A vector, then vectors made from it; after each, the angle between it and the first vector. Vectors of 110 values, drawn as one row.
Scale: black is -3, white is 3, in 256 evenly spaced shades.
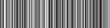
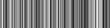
orthogonal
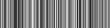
orthogonal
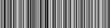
nearly opposite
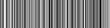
nearly parallel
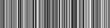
orthogonal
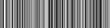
nearly parallel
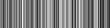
orthogonal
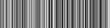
nearly parallel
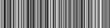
nearly opposite
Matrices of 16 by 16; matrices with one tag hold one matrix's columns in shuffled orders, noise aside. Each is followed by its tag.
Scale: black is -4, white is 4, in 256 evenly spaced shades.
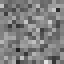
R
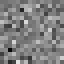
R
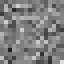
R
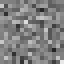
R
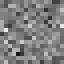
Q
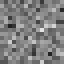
Q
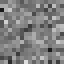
R
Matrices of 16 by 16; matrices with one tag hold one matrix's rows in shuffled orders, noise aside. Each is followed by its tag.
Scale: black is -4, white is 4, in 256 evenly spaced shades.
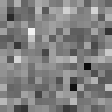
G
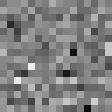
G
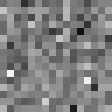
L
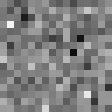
L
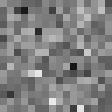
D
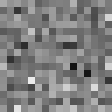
G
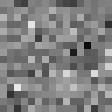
G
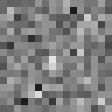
D
